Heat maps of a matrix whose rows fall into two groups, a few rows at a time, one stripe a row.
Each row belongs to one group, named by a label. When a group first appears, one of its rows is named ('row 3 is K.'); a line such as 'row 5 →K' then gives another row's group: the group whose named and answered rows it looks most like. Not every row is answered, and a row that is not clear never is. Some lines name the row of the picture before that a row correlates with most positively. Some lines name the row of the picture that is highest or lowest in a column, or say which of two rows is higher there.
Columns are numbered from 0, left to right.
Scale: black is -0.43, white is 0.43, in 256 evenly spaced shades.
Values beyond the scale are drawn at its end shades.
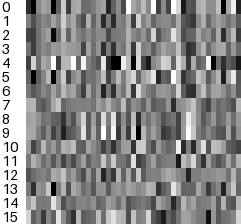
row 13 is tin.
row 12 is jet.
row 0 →tin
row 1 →jet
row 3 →jet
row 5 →tin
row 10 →jet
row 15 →tin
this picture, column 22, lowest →9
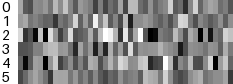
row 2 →tin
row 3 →jet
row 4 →tin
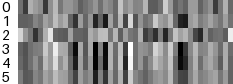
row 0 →tin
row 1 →jet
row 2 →tin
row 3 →jet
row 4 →jet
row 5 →jet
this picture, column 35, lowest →2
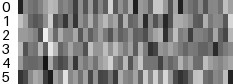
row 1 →tin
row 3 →tin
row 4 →tin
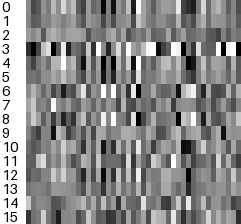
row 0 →jet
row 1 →jet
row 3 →tin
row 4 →jet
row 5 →jet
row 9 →tin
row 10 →jet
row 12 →jet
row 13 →jet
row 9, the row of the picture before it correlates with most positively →3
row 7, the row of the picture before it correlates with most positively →2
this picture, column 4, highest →3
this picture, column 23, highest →14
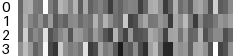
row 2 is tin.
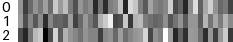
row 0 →jet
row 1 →tin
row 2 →tin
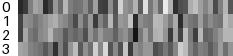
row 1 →jet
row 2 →jet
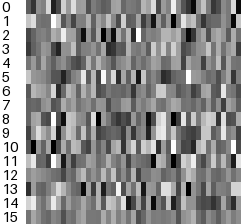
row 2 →jet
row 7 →tin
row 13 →jet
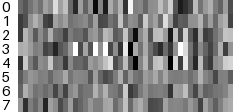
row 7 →tin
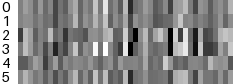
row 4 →tin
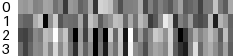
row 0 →tin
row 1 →tin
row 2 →jet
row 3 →jet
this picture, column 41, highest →2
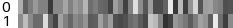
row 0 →jet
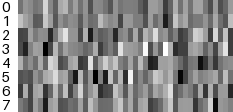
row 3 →tin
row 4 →tin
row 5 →jet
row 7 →tin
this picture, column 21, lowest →5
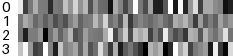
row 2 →tin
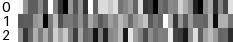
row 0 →tin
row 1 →tin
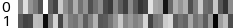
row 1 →tin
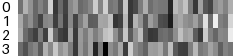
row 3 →jet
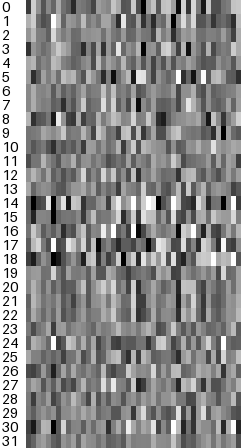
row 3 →jet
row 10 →tin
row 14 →tin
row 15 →tin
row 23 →tin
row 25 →tin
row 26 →tin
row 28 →tin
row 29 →jet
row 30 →tin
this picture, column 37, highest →18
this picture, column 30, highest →5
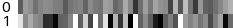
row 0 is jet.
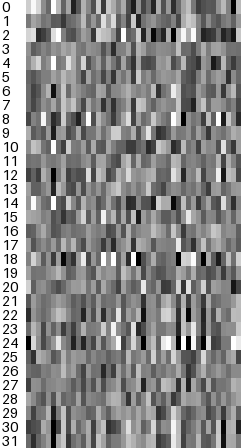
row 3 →jet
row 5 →jet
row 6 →tin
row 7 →jet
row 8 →tin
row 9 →tin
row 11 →tin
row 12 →tin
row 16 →tin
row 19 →tin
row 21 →jet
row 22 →jet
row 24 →jet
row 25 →tin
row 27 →jet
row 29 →tin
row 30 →tin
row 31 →tin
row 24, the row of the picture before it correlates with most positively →0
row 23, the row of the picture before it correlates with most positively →0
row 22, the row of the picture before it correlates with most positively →0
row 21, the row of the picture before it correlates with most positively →0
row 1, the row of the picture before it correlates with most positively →1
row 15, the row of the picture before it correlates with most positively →1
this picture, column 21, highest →18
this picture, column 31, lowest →8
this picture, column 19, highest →2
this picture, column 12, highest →8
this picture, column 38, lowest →18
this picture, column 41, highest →24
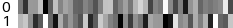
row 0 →tin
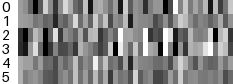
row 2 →tin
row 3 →tin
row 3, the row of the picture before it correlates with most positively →0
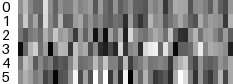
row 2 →jet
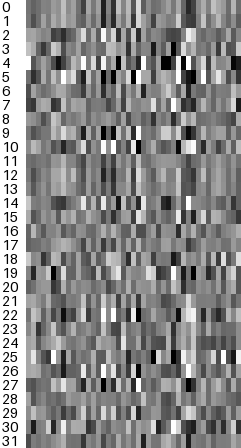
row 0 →jet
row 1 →jet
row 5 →jet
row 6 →jet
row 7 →tin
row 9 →jet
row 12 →jet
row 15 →jet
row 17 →jet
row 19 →tin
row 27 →jet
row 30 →tin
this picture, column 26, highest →25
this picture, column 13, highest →4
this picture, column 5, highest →25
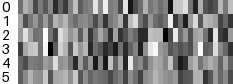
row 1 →jet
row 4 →jet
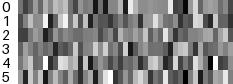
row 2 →tin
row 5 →tin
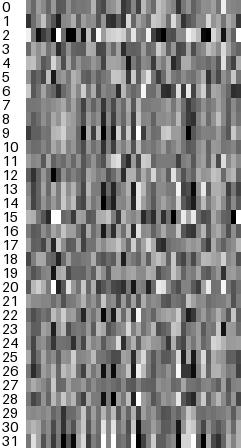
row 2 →tin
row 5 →tin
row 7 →jet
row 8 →jet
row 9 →jet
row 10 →jet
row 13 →jet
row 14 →jet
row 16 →jet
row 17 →tin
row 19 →tin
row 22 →jet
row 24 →tin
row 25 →jet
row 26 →jet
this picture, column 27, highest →20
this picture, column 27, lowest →2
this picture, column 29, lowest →15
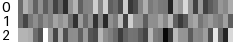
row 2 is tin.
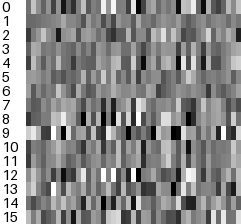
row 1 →jet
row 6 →tin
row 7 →jet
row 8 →jet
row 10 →jet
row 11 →jet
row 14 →jet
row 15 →tin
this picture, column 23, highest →7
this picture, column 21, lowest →14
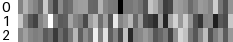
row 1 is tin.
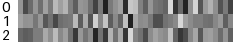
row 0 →jet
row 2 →jet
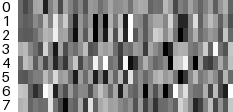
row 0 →tin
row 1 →jet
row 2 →jet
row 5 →jet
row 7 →tin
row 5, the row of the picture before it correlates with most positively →2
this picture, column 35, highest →1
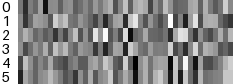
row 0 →tin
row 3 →jet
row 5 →jet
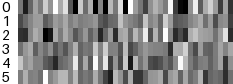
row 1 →tin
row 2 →tin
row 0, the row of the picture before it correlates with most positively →3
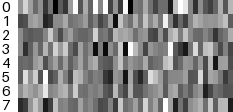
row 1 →tin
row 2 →tin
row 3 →jet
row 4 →tin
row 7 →tin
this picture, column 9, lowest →0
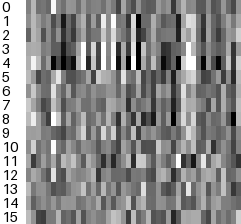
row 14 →jet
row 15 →tin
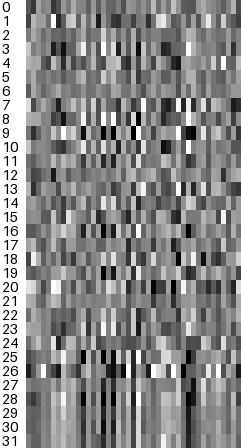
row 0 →tin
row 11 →jet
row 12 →tin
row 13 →jet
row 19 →jet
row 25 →jet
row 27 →jet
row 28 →jet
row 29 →jet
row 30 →jet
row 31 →jet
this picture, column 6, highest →20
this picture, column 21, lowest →9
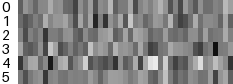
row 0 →jet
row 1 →jet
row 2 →tin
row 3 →tin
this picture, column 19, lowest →4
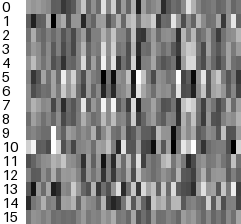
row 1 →tin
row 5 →jet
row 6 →jet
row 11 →jet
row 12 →jet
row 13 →tin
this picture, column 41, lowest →10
